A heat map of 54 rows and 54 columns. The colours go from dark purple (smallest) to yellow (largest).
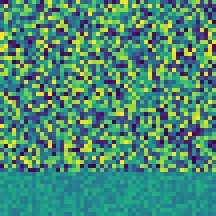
No single row or column stands out from its neighbours. The bottom part is calmer, past a seam about 80% of the way down. There are no regular stripes. Neither half mirrors the other. The texture is fine-grained noise. On average the colour sits 50% of the way up the scale.
